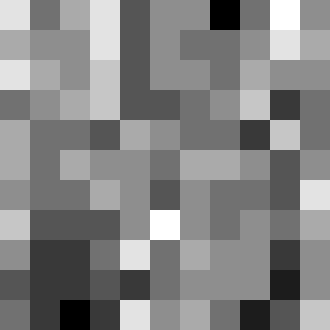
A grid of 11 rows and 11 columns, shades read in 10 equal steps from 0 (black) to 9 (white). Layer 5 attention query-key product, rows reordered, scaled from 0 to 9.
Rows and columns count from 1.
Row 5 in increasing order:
2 3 4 4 4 4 4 5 6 6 7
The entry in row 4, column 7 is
4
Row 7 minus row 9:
0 2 2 2 -3 -1 -1 -1 -1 1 3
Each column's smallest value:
3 2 0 2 2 3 4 0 1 1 4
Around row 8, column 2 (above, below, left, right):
4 2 7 3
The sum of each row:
57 59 59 50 49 55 51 54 48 37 42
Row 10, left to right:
3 2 2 3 2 4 5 5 5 1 5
